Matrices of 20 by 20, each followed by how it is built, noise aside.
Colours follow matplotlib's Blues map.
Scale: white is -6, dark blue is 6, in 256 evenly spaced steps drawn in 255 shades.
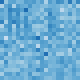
low rank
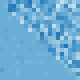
upper triangular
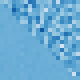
upper triangular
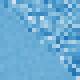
upper triangular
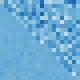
upper triangular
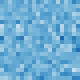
low rank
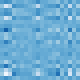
low rank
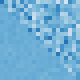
upper triangular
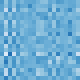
low rank
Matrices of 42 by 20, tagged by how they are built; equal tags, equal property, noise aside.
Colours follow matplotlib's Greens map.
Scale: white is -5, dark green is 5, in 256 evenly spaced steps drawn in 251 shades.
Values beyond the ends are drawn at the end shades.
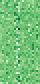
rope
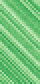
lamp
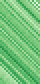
lamp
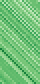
lamp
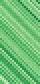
lamp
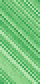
lamp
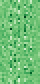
rope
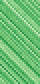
lamp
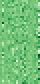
rope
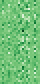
rope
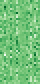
rope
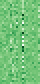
rope
